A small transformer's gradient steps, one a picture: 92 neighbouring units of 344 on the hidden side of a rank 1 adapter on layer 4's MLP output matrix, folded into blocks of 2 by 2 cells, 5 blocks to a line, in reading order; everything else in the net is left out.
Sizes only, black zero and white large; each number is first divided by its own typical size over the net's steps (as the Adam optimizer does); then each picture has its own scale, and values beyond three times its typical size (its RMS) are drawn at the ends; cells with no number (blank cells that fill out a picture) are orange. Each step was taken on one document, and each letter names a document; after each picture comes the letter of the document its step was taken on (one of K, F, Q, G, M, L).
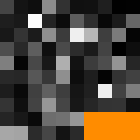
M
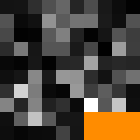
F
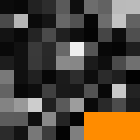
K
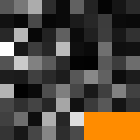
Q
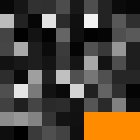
F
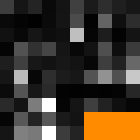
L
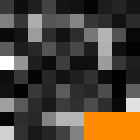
Q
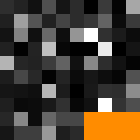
M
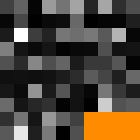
M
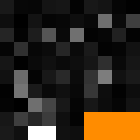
L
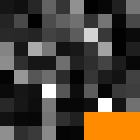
M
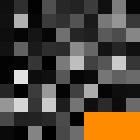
K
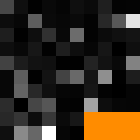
L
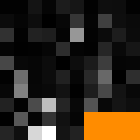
L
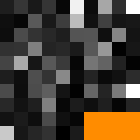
M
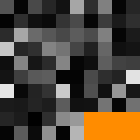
Q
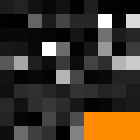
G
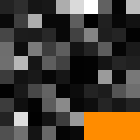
M
